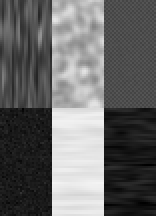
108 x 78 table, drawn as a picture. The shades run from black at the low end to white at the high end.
The table splits into 2 rows of 3 panels. Panel 1,1: low, streaked downward. Panel 1,2: high, blotchy. Panel 1,3: low, checkered, faint in contrast. Panel 2,1: very low, fine-grained, faint in contrast. Panel 2,2: very high, streaked across, faint in contrast. Panel 2,3: very low, streaked across, faint in contrast.
